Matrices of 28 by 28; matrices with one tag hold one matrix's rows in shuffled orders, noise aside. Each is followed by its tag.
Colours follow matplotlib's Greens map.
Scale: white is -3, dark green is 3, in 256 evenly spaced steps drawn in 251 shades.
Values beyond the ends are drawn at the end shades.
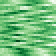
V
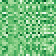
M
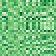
M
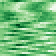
V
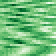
V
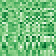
M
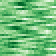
V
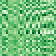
M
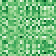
M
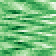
V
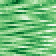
V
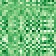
M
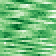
V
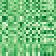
M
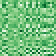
M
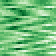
V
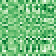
M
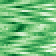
V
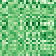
M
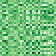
M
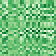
M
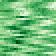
V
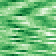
V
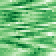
V
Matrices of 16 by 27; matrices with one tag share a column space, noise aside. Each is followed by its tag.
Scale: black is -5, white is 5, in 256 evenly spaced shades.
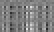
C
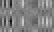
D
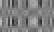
D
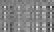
C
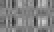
D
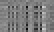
C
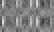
D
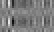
D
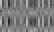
D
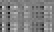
C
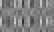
D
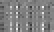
C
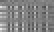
C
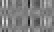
D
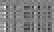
C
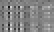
C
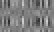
D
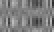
D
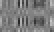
D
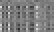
C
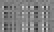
C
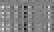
C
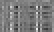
C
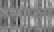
D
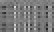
C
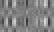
D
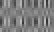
D
